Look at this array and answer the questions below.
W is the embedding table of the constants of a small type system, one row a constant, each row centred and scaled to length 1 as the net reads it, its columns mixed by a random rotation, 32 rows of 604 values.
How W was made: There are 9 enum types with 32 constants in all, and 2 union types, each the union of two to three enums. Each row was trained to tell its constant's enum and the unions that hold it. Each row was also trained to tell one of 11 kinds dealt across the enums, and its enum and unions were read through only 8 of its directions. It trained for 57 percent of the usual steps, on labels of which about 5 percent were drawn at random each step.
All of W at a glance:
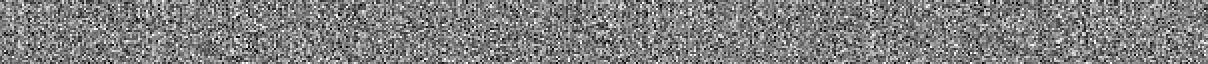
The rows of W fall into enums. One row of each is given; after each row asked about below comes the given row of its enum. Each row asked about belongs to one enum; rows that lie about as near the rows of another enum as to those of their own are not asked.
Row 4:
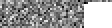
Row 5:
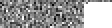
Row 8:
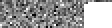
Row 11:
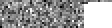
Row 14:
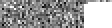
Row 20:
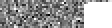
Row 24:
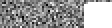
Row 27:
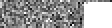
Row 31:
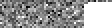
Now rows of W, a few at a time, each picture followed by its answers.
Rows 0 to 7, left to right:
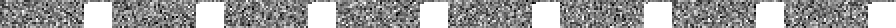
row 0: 4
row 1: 24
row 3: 11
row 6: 4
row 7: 4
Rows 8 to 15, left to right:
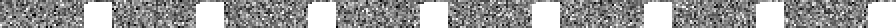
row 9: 11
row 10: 31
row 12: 14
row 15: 31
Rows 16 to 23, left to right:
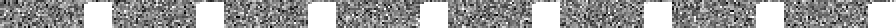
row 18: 8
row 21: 5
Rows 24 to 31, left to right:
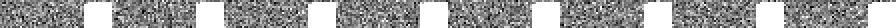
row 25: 27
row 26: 31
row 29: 14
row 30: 8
